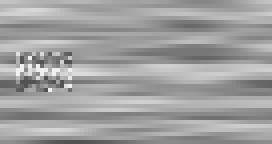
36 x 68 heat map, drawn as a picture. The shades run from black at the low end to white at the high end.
Values change most from cell to cell in the middle left. Streaks run across, left to right. The values follow a bell shape. In the middle left lies a patch that is rougher than the rest. No overall slope runs across the table. Horizontal stripes repeat 5 times down the table.
